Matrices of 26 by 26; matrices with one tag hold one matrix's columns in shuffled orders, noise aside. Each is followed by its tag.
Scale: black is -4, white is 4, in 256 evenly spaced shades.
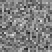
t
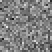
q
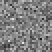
q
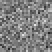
t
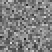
q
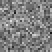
t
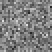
t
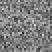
t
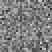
q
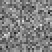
t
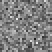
q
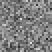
q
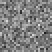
t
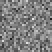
q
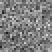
t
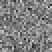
q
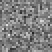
t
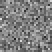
q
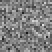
t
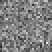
q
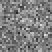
t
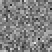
q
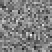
t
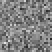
q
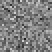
q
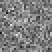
t
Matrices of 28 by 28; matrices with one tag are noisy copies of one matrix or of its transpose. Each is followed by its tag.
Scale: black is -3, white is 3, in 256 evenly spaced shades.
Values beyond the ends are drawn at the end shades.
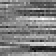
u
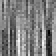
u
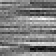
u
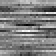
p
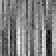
u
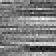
u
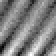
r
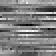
p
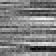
u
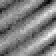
r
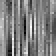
p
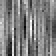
p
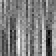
u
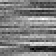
u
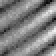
r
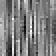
p
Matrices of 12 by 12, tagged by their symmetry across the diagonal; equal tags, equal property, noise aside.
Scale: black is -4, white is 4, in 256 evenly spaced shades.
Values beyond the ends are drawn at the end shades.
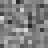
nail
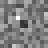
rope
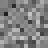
rope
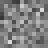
rope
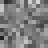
nail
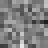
nail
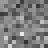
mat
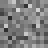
nail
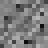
rope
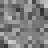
nail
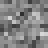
mat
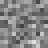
mat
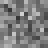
mat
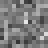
mat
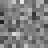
nail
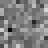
mat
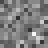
rope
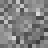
rope
